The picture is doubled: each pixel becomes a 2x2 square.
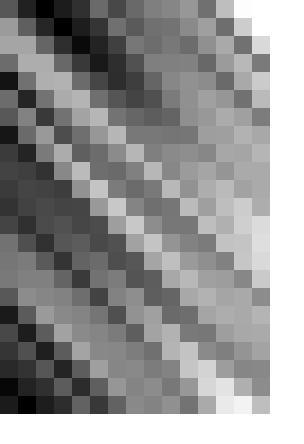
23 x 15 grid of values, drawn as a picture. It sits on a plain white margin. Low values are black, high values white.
There is an overall slope up to the right. On average the colour sits 50% of the way up the scale. The grain runs diagonally down to the right.
